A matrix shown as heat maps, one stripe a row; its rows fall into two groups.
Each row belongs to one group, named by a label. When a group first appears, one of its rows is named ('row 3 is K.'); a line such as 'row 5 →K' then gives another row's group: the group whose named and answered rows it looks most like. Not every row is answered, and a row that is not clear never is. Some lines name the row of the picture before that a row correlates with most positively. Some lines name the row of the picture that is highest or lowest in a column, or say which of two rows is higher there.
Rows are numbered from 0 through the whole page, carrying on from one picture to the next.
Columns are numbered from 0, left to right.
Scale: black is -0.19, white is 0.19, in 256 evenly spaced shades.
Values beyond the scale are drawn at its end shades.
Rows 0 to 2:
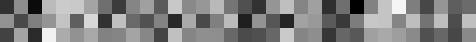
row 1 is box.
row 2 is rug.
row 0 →rug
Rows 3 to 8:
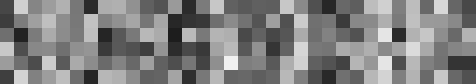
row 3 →rug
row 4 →box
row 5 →box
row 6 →box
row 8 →rug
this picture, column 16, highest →7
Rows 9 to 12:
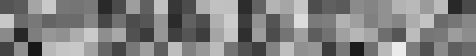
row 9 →box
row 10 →box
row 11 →box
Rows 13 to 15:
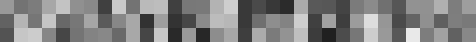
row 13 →box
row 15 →box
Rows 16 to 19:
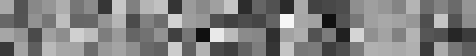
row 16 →box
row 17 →rug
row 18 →box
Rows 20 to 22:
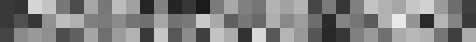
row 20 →box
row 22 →box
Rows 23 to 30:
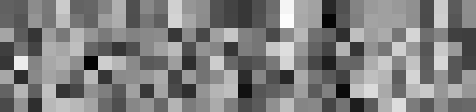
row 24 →rug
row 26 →rug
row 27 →rug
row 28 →box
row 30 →rug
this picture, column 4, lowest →29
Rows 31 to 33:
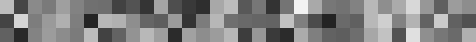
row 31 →box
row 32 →rug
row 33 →box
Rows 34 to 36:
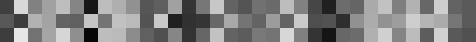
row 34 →rug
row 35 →box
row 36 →rug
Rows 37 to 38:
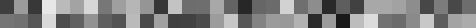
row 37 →rug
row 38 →box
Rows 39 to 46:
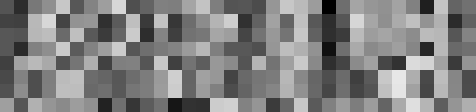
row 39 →rug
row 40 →box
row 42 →rug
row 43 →box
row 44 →rug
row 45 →rug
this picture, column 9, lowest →46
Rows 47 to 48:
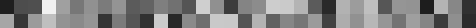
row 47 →rug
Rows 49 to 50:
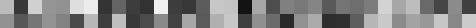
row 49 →box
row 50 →box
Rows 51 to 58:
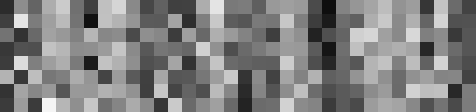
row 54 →rug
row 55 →rug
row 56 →box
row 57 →box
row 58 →rug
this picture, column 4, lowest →57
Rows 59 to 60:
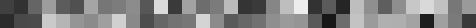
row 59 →box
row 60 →rug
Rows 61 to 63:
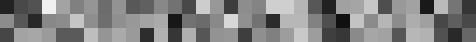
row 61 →rug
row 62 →box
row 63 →box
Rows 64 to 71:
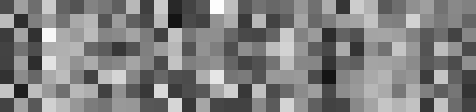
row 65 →box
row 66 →rug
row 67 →rug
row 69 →rug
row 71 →rug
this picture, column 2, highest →70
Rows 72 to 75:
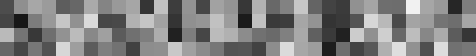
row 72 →box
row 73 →box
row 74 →box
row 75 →rug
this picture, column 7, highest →74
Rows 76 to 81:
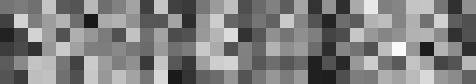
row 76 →box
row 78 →box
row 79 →rug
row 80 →box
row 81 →box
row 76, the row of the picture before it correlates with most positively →72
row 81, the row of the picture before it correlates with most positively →72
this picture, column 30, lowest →79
